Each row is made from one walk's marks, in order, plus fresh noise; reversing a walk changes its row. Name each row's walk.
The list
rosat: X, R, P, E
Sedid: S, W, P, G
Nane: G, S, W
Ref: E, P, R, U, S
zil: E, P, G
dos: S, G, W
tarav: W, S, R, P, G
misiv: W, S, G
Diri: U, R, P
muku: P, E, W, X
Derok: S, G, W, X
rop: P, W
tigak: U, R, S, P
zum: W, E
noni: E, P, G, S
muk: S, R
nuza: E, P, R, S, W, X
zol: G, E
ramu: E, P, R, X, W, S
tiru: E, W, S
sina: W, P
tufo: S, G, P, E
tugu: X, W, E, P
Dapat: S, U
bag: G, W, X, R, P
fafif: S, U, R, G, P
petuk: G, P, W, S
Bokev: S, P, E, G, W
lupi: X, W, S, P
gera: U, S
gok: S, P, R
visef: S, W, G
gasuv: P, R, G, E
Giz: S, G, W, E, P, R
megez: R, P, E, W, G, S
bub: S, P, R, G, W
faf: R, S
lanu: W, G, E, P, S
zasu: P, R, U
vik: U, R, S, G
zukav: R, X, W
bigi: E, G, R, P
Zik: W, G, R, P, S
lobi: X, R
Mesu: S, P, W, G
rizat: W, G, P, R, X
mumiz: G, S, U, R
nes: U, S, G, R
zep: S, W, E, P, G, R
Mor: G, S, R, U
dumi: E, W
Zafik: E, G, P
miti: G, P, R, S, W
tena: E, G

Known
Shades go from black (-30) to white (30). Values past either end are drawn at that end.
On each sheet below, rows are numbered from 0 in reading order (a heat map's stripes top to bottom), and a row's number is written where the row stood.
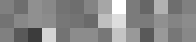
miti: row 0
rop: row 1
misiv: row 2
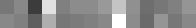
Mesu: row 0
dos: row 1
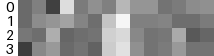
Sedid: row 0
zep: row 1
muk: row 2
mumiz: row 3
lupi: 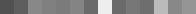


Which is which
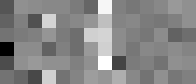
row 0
sina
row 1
tarav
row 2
nes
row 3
zasu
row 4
bigi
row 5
vik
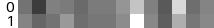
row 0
petuk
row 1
Nane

